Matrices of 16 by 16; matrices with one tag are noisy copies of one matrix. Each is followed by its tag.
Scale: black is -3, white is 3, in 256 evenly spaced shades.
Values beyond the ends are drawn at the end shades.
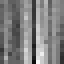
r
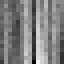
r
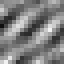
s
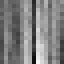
r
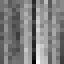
r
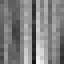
r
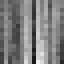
r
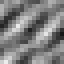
s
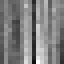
r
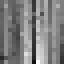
r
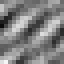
s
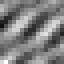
s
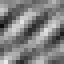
s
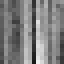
r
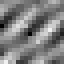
s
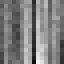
r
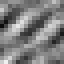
s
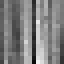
r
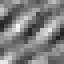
s
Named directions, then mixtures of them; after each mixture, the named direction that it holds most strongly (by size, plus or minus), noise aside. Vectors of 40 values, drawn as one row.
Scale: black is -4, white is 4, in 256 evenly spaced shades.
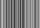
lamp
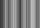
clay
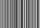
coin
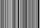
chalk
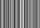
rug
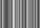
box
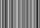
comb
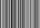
lamp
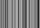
chalk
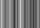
clay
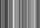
box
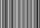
comb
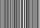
coin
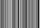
chalk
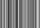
comb
